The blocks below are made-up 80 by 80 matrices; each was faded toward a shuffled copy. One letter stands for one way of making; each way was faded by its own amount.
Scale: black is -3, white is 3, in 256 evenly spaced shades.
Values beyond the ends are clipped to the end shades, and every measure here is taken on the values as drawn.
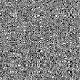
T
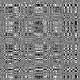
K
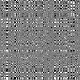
K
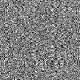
T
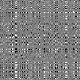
K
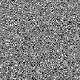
T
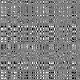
K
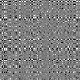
K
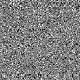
T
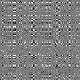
K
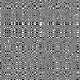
K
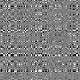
K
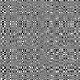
K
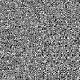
T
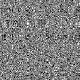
T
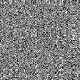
T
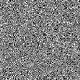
T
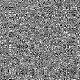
T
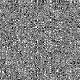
T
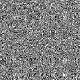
T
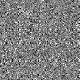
T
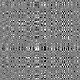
K
